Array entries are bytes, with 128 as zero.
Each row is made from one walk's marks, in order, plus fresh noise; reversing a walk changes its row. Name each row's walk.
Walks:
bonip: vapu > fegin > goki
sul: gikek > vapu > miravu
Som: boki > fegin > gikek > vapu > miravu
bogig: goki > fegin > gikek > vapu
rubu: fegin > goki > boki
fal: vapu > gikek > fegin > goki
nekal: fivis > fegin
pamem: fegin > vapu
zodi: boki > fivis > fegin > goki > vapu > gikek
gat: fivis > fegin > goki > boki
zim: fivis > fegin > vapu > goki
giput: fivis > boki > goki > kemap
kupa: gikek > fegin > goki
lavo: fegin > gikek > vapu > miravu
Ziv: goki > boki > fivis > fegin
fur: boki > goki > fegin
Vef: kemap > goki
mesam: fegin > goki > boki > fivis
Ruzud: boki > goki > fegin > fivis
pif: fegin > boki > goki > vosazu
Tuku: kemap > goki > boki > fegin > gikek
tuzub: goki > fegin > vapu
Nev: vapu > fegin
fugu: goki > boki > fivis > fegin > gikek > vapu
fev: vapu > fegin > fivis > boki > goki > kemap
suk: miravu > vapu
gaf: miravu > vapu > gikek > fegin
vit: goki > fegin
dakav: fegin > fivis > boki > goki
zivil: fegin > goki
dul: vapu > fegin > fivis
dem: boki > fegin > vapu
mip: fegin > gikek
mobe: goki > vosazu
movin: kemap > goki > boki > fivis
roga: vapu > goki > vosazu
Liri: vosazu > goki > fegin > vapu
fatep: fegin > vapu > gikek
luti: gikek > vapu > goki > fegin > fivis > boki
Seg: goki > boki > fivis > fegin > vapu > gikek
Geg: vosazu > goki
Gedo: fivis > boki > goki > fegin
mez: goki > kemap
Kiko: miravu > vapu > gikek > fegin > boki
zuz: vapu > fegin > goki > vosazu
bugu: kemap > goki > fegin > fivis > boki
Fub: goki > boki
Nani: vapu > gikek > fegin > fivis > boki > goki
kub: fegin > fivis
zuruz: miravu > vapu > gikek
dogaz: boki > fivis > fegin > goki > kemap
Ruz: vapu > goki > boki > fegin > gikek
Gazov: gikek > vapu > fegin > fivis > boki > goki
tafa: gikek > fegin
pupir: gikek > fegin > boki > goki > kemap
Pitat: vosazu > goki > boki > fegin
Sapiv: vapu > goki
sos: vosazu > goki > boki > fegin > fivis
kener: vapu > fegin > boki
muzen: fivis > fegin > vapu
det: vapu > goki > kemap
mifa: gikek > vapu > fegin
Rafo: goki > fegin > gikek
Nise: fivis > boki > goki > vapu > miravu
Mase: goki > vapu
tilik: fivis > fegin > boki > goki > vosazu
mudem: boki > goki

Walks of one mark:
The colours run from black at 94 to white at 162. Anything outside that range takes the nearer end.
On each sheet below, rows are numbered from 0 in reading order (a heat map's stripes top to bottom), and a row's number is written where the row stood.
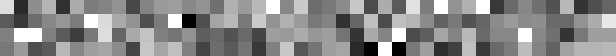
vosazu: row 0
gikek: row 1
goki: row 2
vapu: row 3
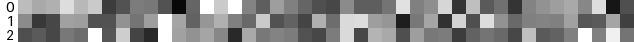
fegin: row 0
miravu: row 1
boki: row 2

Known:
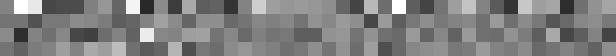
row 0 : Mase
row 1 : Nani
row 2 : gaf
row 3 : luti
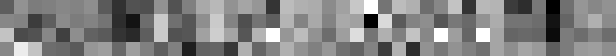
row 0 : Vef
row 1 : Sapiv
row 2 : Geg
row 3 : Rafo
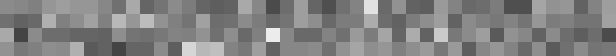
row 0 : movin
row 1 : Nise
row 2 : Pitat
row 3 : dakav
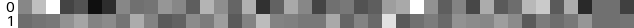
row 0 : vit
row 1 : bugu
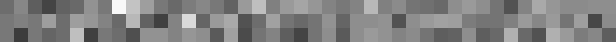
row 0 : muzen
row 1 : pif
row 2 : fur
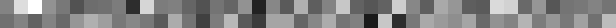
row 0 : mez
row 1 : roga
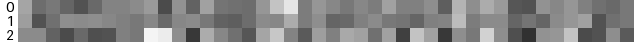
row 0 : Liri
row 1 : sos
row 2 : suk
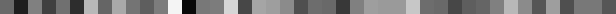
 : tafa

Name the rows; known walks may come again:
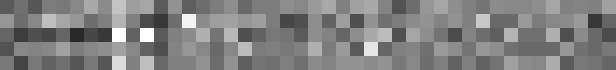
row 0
tilik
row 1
rubu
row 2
nekal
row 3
bugu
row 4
Gedo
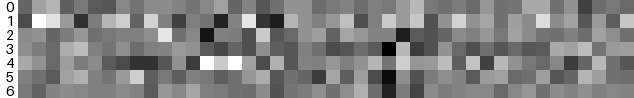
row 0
Ziv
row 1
mobe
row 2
zuruz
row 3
dul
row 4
zivil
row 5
kener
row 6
fev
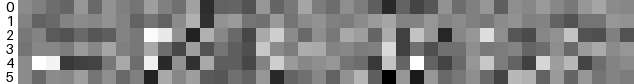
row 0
Ruz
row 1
Gazov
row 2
suk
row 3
Tuku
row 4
Mase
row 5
det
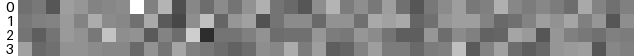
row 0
gat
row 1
pif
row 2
pupir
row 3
sos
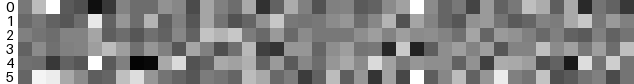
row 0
vit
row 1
dem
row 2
dakav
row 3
roga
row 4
mudem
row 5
Fub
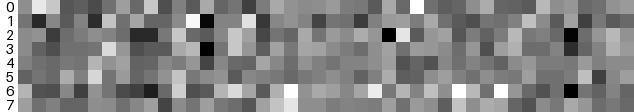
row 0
tuzub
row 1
tafa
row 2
Sapiv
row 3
kupa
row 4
zodi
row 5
Som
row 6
Geg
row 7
Liri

